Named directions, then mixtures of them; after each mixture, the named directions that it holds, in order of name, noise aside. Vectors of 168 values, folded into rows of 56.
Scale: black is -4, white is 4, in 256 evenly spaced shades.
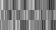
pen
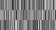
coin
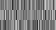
coin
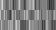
pen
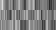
pen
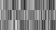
coin, pen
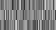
coin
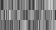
coin, pen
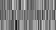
coin, pen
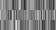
coin, pen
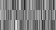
coin, pen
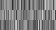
coin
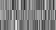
coin, pen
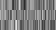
coin, pen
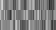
pen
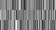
coin, pen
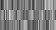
coin, pen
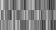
pen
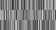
coin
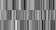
coin, pen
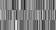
coin, pen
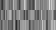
pen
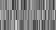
coin, pen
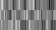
pen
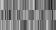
coin, pen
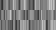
pen
